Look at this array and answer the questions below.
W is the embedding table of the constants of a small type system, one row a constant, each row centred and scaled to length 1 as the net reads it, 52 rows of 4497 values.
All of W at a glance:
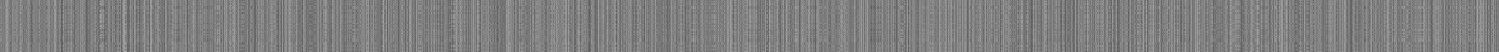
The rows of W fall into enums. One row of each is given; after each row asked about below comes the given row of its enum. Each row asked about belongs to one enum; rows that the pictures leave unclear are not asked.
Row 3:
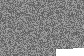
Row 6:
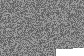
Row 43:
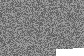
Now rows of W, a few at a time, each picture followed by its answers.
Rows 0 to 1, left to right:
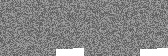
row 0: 43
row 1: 3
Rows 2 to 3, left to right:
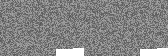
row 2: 43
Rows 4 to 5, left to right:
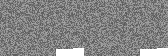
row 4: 3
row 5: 43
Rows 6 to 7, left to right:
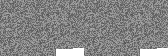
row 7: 6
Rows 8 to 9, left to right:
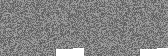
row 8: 6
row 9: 43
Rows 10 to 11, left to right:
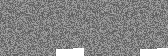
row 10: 3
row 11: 3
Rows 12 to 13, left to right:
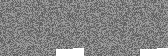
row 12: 43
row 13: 43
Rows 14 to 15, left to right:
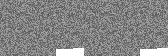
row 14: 3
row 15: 3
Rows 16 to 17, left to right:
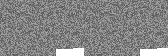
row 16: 3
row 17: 3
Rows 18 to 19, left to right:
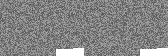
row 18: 3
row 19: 43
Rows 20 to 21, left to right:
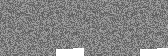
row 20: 3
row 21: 3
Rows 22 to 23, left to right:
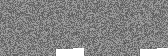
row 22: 3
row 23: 6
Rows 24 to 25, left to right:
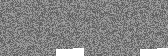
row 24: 43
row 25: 3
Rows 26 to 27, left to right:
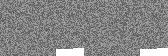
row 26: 3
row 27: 43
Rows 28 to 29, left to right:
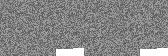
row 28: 3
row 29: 6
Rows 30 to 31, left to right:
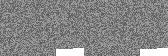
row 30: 6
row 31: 43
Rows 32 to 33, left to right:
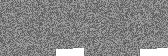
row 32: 43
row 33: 6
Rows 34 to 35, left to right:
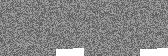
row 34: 43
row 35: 3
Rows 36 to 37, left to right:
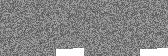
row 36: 6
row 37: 3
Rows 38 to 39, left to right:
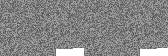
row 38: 6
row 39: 6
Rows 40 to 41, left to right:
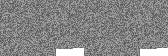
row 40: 6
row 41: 6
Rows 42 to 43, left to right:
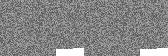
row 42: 43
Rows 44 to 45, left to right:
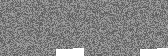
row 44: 43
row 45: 3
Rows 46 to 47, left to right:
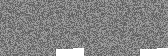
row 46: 3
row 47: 43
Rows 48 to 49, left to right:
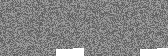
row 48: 43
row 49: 3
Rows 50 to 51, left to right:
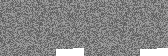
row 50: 43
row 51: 43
